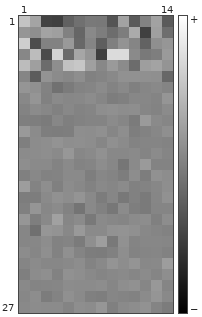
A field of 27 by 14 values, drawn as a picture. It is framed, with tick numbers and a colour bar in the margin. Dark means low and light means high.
A horizontal seam about 20% of the way down splits the table, and the bottom part is calmer. The top left is the roughest part. There is no overall slope. The distribution is heavy-tailed on both sides. Neither half mirrors the other.
